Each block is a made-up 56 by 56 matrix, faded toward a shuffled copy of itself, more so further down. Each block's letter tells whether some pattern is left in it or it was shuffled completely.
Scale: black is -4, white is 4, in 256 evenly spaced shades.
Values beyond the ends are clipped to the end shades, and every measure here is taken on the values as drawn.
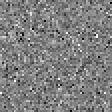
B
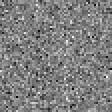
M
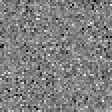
M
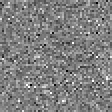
B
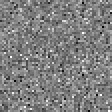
M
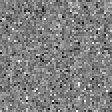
B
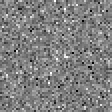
B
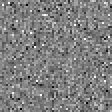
B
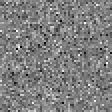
B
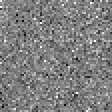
B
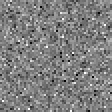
M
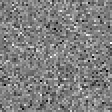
B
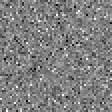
M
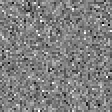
B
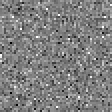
B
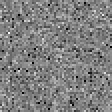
B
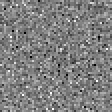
B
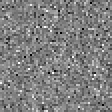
B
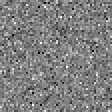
B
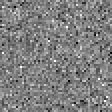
B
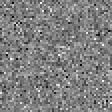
M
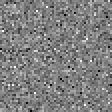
B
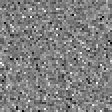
B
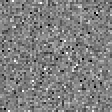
M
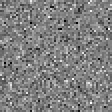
B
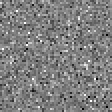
B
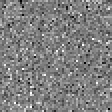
M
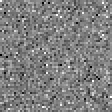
B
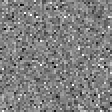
M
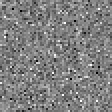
B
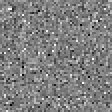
B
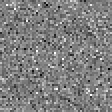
M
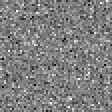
M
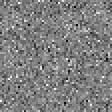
B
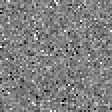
B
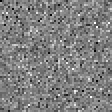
B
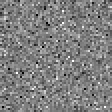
M
